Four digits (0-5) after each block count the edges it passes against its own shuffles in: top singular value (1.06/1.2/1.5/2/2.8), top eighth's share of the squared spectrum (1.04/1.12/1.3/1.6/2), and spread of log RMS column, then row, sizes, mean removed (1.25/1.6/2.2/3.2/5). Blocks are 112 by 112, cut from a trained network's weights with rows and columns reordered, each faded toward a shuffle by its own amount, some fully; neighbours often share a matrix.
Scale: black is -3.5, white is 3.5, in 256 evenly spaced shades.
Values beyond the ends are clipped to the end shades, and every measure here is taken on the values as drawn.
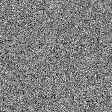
2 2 0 0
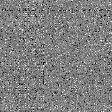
3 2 2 1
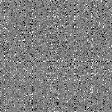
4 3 3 1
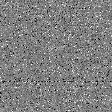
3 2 1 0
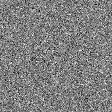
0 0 0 0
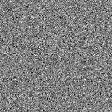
3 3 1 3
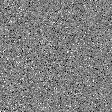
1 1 0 0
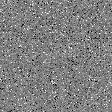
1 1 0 0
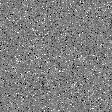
0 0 0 0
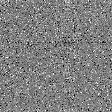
2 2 1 0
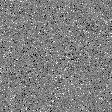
0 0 0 0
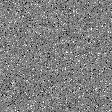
0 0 0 0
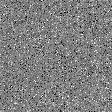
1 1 0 0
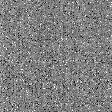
2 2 0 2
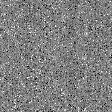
2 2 0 1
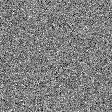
2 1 0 0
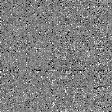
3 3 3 1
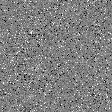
1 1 0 0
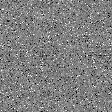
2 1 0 0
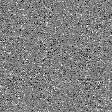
2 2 1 0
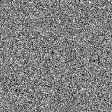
3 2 0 1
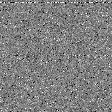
3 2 0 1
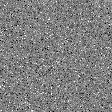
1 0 0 0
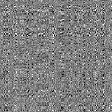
4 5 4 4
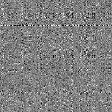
4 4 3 3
